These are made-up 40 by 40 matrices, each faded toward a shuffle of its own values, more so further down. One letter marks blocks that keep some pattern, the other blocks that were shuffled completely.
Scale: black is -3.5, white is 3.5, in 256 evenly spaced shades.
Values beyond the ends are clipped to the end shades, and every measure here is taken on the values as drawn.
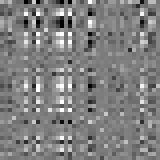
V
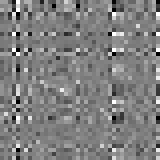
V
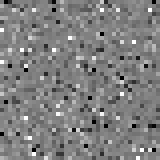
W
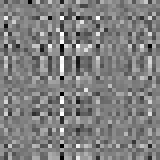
V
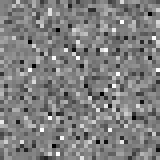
W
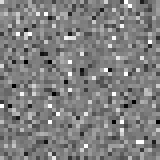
W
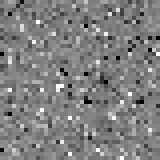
W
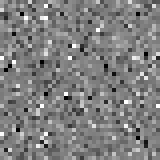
W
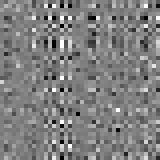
V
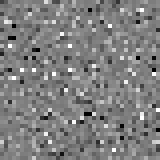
W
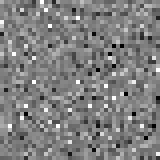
W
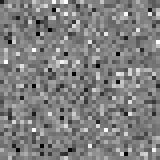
W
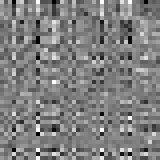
V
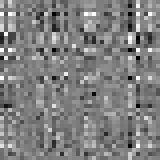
V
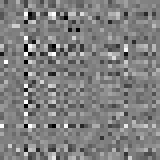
V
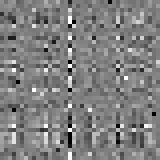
V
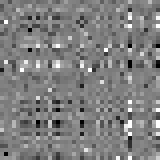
V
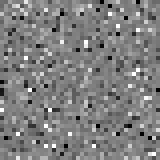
W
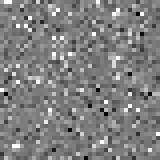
W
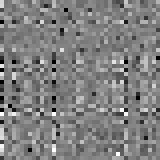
V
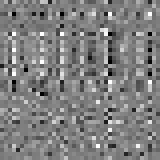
V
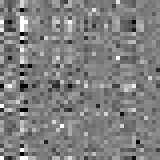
V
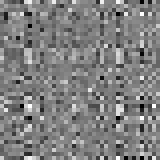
V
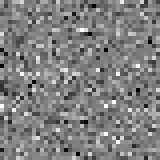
W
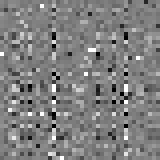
V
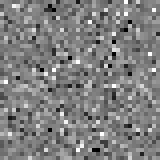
W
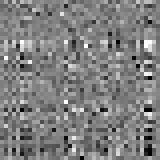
V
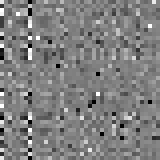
V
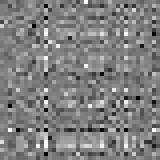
V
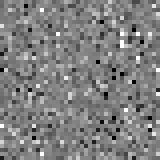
W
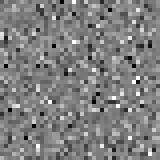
W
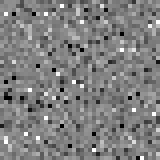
W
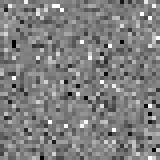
W
